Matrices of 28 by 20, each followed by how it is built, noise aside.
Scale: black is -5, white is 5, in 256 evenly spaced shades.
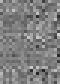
low rank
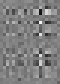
low rank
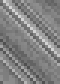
Toeplitz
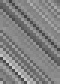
Toeplitz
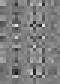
low rank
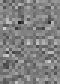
low rank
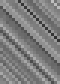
Toeplitz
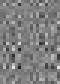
low rank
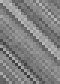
Toeplitz
